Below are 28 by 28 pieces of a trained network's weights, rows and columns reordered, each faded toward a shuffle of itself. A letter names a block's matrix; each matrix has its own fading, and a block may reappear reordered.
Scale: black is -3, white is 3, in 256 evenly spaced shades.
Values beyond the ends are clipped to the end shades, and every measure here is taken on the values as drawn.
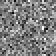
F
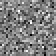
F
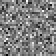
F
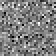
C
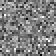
F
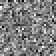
C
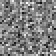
F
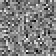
F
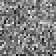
F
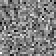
F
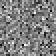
C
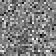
F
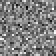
F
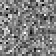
F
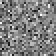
C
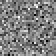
F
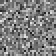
F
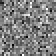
F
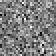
F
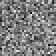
F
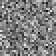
F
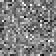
F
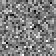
F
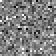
C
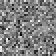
F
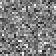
C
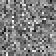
F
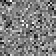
C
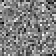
F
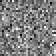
C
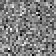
F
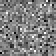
C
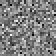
F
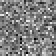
F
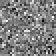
F
